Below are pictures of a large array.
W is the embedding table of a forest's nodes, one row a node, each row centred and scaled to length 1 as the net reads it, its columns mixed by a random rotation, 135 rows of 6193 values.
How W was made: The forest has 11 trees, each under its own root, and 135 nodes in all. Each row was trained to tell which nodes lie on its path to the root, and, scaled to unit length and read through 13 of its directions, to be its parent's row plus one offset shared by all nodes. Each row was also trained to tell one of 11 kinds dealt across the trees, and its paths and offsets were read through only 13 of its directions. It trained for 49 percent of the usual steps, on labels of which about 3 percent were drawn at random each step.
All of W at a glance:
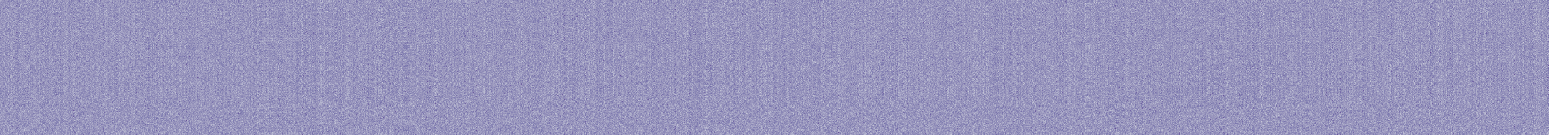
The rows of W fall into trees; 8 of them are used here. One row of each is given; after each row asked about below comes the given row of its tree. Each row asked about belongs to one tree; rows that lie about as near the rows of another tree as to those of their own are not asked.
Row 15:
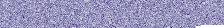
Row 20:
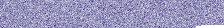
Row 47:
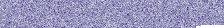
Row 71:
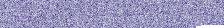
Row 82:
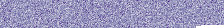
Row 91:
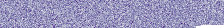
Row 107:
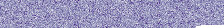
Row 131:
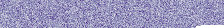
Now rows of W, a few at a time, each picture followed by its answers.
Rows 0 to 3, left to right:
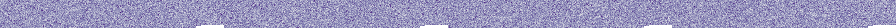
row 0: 82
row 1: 82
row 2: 82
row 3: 47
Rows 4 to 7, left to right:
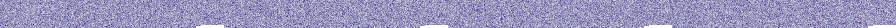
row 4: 15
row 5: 131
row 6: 131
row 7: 91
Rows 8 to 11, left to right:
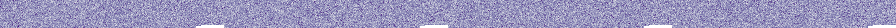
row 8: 20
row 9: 107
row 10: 91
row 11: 47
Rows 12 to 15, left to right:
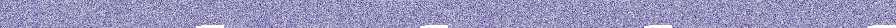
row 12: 20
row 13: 131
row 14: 131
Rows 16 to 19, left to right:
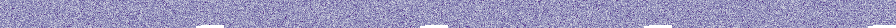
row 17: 47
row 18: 15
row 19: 91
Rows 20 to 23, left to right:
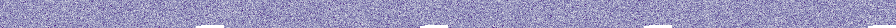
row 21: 131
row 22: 91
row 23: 71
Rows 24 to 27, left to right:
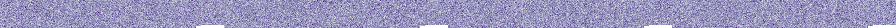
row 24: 131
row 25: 71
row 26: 82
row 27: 47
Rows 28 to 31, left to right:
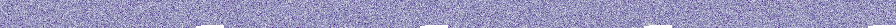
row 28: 82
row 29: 20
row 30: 71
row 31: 91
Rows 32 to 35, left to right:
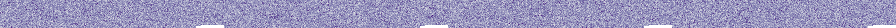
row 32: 131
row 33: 131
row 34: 71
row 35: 107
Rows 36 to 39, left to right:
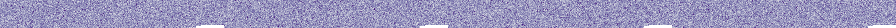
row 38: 107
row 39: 131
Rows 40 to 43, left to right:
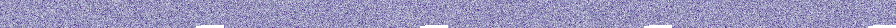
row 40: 107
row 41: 20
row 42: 131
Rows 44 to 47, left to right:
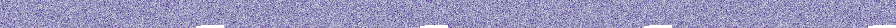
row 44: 82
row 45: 47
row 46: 15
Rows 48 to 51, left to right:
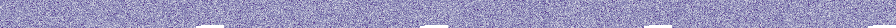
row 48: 15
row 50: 71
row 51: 82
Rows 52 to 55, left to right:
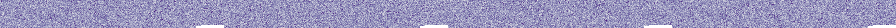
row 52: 91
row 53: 131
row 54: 71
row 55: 91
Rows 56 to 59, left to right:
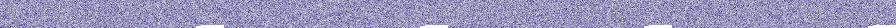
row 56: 82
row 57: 15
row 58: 131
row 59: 91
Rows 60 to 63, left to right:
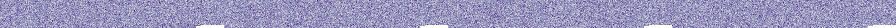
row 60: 107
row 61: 71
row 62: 131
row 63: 15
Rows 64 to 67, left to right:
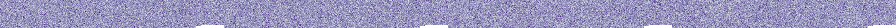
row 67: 20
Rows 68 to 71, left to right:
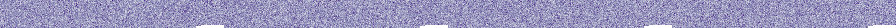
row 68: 91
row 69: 20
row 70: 47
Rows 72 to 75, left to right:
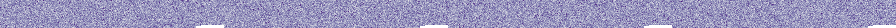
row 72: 107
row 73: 131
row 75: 91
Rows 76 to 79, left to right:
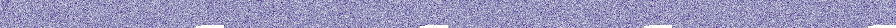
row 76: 82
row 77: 15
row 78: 107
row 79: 91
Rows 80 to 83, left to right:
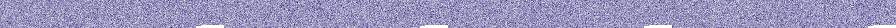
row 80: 15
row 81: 71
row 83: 20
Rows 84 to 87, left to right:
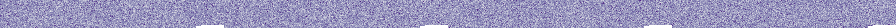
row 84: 20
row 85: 47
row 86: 71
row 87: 15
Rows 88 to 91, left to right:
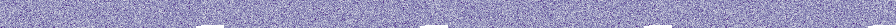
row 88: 91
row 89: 107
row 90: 91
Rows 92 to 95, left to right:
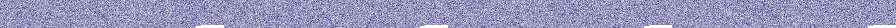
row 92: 91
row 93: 91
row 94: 20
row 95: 91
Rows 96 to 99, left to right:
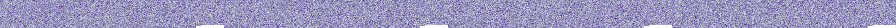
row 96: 47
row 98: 15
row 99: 15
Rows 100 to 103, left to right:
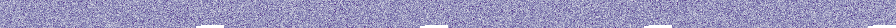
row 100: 47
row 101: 82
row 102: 82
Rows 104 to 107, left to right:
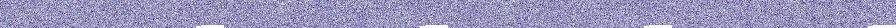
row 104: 20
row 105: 20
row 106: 20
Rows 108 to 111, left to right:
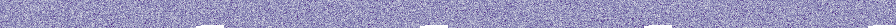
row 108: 15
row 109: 82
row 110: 47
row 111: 71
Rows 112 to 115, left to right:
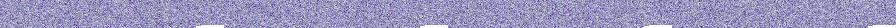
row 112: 107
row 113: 131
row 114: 82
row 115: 82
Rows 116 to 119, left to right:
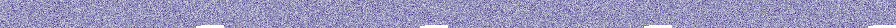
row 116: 47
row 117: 15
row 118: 82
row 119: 107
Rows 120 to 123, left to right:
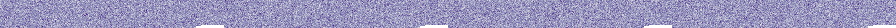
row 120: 82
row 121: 20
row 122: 82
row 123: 82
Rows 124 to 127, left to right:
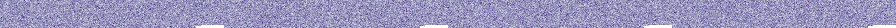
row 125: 131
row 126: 107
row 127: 47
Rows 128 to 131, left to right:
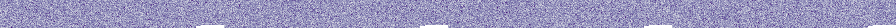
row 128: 131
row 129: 71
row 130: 47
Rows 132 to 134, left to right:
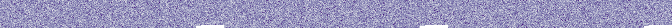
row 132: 107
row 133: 107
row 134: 107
